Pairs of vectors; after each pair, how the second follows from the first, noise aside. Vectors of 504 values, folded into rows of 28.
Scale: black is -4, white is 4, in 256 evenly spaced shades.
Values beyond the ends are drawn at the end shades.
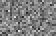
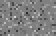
partly zeroed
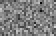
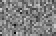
reversed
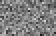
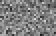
copied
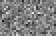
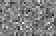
reversed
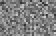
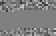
partly zeroed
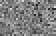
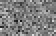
reversed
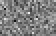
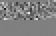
partly zeroed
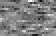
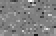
partly zeroed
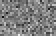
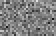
reversed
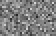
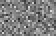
reversed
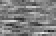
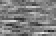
copied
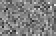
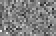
reversed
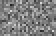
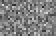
reversed
